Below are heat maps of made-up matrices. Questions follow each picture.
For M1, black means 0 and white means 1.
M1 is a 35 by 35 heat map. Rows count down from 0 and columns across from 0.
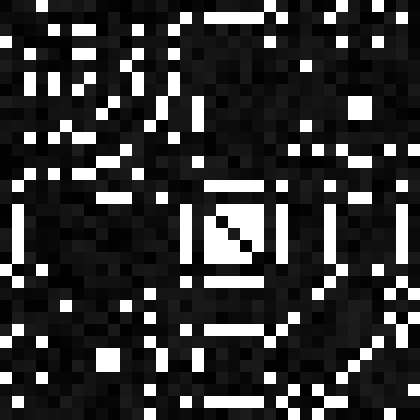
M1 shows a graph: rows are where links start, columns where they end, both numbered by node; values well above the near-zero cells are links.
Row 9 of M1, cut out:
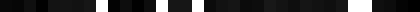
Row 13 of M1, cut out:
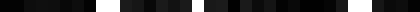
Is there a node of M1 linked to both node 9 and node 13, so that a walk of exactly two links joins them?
yes
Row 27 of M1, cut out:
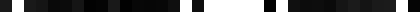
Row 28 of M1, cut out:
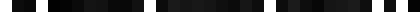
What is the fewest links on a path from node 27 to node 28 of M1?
2
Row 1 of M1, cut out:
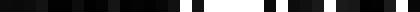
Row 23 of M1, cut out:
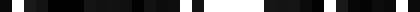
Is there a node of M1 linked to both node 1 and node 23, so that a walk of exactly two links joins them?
yes
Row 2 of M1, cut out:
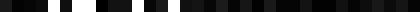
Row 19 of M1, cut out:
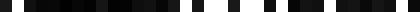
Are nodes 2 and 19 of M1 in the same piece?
no
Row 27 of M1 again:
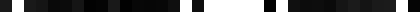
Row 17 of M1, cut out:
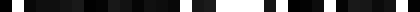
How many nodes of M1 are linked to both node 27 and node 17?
8
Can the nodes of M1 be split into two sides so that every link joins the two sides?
no
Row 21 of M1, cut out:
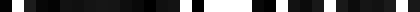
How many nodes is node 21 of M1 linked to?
9
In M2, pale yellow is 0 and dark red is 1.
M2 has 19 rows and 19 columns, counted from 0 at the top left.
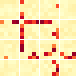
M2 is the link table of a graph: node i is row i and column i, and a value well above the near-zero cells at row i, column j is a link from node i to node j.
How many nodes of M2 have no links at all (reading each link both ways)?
1
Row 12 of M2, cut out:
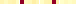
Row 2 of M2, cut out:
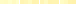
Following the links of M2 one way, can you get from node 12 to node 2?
no
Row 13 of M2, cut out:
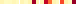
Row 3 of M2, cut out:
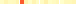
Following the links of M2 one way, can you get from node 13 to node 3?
yes
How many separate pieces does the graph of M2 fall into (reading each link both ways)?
2
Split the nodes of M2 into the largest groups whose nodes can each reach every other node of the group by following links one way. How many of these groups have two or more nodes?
1
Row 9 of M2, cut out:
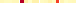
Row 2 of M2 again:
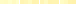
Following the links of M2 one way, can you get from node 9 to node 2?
no
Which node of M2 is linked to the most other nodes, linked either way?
node 5
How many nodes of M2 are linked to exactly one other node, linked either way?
9
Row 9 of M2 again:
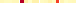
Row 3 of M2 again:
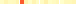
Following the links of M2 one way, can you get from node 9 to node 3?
yes
